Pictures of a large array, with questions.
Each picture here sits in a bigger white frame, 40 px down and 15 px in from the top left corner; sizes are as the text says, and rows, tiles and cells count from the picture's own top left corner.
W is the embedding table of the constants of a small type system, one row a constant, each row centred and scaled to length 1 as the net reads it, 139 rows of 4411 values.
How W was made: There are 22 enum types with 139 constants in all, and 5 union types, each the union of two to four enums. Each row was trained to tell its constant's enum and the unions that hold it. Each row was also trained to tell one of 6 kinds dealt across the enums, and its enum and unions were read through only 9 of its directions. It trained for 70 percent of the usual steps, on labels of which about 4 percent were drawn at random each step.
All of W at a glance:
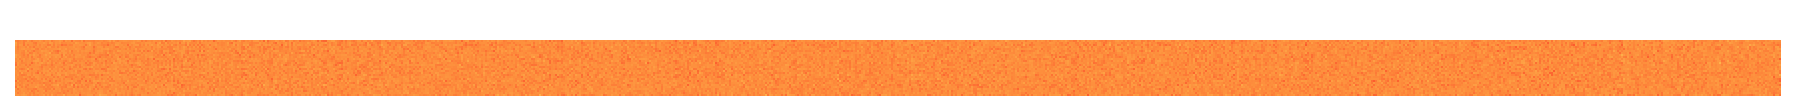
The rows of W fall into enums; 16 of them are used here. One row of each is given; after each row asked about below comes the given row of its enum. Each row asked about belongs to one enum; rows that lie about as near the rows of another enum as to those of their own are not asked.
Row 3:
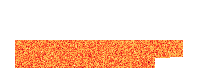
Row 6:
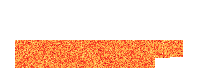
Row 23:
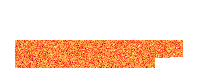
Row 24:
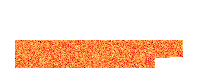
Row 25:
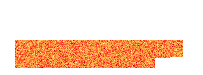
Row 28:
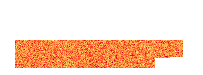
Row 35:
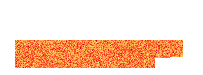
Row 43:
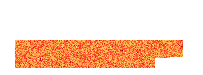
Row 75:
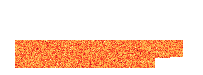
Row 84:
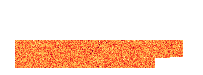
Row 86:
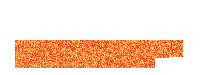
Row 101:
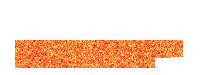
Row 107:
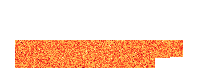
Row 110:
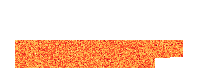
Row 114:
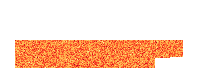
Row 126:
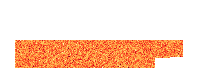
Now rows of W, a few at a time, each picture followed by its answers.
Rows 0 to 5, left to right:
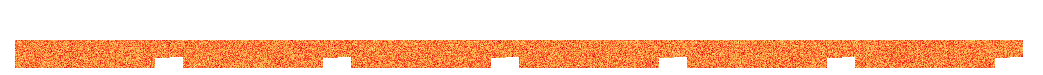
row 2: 3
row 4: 107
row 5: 110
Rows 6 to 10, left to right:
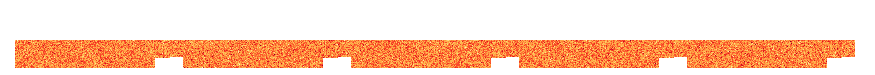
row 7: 35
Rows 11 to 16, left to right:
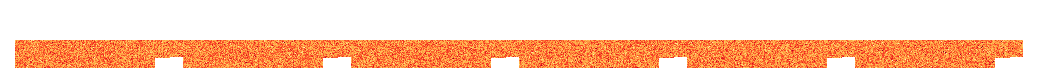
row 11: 6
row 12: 75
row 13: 43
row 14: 23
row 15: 28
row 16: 28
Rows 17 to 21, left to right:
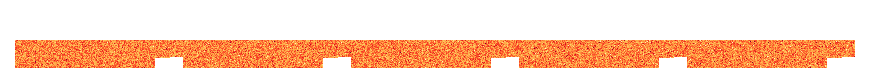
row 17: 3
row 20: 25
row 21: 24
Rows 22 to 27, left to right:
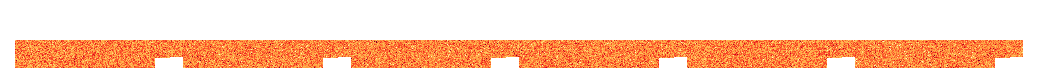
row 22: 110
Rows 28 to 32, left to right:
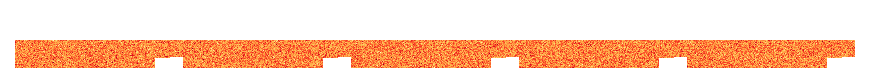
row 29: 75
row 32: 24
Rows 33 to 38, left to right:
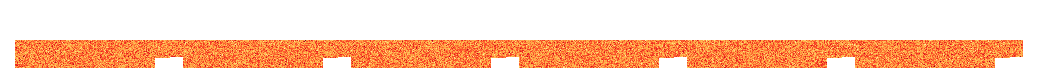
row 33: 6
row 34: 25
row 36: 43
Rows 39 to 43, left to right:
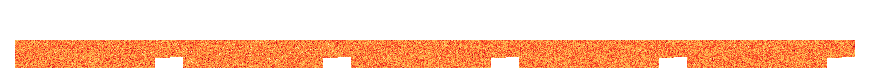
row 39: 107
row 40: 101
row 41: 107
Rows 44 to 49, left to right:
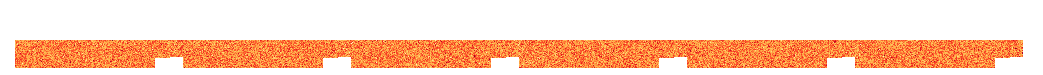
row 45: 114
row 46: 101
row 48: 35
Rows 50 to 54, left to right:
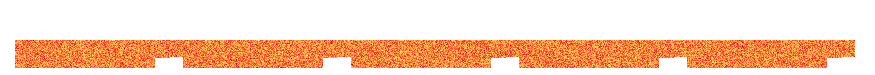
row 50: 86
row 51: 3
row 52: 114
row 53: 114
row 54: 86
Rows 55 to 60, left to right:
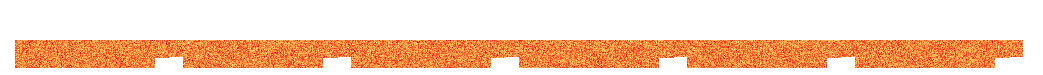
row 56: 25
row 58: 35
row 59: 25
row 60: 6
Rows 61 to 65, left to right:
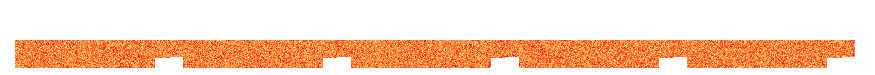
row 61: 101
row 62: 3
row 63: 84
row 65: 107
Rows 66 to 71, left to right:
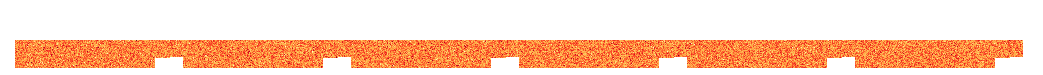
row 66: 84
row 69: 110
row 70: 86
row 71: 3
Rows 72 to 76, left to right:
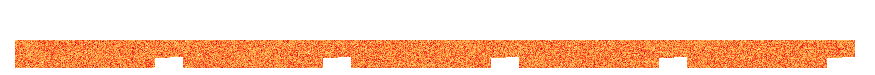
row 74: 86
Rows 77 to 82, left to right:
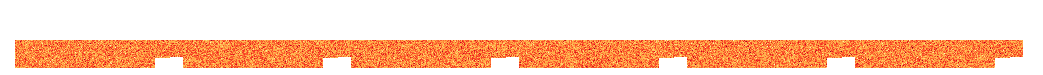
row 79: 75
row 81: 107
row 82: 24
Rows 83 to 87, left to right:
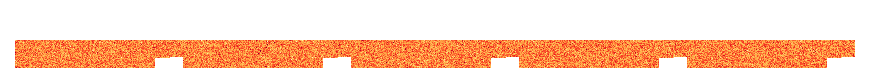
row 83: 24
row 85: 24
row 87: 86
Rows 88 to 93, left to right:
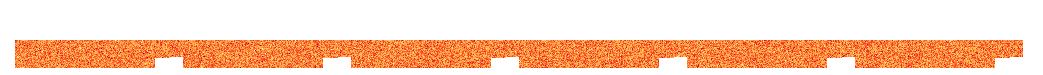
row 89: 35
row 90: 3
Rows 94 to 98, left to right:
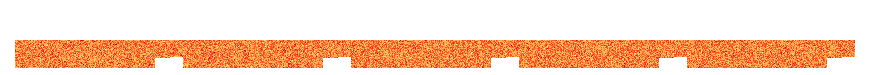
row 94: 114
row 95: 101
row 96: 107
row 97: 35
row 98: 86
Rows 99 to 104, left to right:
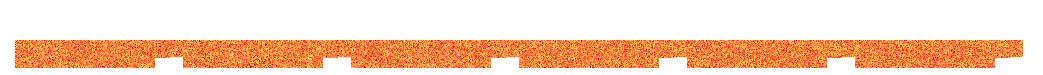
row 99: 84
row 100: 24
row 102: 110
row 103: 75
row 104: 110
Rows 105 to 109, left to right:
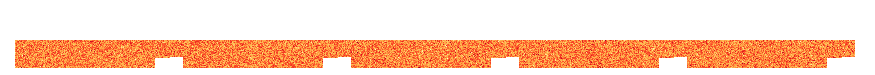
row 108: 84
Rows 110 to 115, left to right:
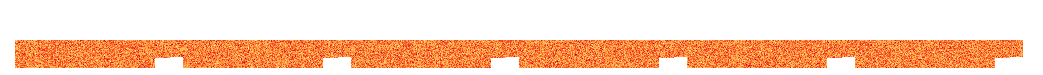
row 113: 35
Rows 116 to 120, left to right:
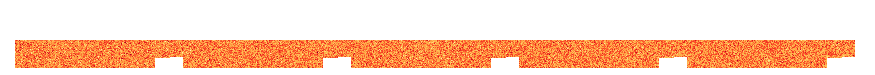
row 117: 43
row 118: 35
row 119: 6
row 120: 6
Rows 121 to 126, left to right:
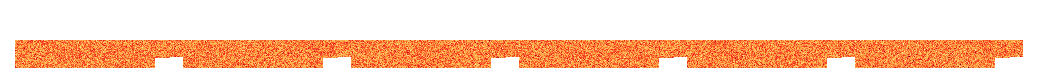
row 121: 75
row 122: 126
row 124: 75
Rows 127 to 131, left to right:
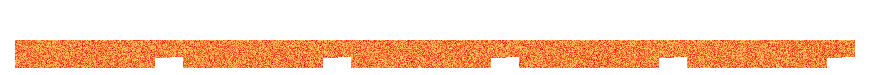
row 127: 3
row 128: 25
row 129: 28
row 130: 43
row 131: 114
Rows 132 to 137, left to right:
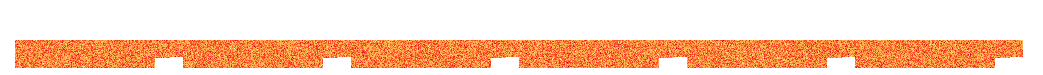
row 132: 28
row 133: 86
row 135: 110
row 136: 114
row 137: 24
